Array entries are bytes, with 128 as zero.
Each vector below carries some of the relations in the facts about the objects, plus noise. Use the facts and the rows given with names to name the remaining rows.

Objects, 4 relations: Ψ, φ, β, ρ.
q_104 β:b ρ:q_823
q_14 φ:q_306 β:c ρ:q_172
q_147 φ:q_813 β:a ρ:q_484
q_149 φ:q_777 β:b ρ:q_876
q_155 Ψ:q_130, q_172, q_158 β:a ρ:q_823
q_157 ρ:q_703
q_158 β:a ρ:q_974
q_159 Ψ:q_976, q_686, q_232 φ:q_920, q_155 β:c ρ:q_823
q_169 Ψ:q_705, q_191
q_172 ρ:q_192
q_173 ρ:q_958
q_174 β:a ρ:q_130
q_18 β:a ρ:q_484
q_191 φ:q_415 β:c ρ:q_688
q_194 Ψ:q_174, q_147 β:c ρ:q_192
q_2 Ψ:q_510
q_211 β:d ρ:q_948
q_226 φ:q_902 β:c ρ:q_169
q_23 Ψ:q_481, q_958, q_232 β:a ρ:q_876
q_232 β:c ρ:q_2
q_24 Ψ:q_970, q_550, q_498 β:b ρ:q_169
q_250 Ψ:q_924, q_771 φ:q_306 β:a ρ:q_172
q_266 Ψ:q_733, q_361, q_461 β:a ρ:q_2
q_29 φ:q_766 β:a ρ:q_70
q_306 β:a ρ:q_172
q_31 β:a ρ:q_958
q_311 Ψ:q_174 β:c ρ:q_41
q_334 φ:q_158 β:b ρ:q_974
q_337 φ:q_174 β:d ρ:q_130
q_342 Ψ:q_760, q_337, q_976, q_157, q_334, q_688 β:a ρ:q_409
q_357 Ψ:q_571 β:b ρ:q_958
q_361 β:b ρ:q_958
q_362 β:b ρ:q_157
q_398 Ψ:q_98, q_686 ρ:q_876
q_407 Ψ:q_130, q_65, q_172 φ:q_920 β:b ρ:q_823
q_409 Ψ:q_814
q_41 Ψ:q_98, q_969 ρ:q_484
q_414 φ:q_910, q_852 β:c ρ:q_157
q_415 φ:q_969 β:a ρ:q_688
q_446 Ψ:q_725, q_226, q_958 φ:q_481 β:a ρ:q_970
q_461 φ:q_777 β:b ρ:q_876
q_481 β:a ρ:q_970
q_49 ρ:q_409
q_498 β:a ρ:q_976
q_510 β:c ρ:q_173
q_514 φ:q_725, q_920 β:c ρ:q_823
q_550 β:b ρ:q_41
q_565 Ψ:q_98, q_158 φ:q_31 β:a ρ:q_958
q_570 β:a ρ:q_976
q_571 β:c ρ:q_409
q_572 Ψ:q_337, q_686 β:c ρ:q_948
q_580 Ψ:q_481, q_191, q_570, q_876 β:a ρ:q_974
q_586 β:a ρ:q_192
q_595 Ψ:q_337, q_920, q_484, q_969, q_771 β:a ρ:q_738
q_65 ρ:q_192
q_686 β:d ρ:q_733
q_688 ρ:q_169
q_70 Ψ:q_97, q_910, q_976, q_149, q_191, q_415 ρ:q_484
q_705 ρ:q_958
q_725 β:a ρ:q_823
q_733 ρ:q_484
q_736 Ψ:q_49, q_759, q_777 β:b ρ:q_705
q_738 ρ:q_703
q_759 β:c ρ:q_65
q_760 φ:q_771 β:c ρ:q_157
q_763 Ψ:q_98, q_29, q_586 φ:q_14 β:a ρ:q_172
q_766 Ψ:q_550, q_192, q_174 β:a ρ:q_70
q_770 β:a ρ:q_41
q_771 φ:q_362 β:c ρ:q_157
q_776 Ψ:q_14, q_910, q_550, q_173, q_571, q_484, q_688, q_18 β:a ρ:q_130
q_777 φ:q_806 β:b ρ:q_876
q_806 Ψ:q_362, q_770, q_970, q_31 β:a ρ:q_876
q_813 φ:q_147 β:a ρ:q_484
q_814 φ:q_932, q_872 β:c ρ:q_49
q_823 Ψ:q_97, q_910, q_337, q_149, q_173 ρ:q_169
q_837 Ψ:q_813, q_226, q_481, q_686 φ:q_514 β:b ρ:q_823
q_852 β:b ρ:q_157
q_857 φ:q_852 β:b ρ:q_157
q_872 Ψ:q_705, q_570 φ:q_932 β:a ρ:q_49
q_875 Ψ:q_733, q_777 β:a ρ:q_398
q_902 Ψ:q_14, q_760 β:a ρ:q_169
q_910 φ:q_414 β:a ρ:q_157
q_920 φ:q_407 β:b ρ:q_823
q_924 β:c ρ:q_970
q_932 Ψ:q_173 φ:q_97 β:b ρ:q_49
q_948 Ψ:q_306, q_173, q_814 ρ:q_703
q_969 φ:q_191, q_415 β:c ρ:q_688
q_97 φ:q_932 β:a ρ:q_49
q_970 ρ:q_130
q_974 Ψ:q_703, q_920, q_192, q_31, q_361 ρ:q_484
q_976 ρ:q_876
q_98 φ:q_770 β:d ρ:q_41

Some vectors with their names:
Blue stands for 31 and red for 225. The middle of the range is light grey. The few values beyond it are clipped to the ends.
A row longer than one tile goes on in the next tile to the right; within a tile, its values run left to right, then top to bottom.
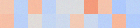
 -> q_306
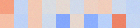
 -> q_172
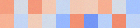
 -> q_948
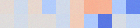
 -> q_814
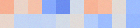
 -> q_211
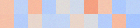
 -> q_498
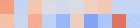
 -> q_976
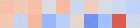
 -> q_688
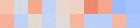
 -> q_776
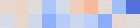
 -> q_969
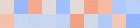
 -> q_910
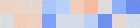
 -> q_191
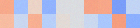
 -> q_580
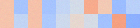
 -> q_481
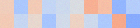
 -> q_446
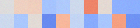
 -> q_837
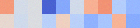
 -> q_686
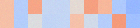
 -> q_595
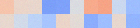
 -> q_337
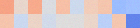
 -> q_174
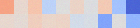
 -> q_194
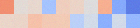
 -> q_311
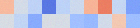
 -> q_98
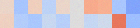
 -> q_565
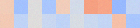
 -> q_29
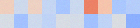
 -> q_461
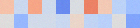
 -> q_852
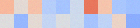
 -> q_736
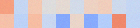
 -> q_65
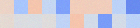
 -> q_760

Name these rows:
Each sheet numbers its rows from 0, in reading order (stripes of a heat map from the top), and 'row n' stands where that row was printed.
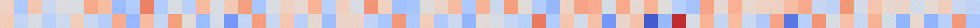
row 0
q_250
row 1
q_484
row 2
q_902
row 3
q_155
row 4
q_823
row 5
q_173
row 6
q_192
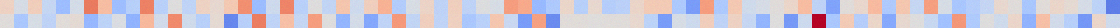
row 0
q_149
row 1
q_70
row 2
q_733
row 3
q_872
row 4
q_14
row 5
q_398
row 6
q_725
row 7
q_514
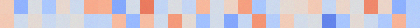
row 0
q_813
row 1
q_974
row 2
q_415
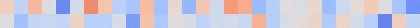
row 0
q_857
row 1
q_158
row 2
q_226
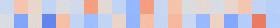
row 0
q_920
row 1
q_2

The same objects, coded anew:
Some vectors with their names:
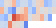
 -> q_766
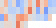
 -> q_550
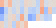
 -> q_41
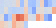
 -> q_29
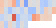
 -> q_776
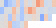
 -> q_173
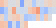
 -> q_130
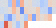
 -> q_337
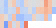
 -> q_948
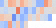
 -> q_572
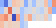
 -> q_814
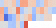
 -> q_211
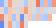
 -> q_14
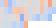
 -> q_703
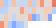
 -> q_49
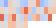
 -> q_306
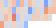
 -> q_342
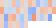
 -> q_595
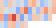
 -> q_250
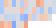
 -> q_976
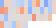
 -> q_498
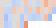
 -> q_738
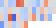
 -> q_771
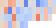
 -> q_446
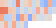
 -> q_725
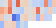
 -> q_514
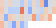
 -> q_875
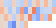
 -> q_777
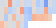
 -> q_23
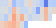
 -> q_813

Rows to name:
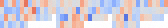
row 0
q_736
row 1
q_686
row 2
q_571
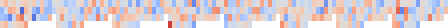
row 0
q_98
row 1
q_149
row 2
q_174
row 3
q_872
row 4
q_357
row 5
q_570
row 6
q_902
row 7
q_481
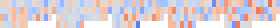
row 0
q_586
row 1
q_409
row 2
q_580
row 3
q_415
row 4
q_407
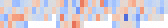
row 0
q_147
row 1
q_334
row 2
q_232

